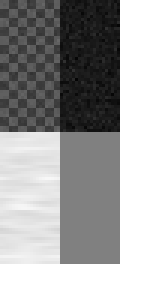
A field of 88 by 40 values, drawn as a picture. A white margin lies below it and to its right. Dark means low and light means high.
The table splits into 2 rows of 2 panels. Panel 1,1: low, checkered. Panel 1,2: very low, fine-grained, faint in contrast. Panel 2,1: very high, streaked across, faint in contrast. Panel 2,2: middling, flat.
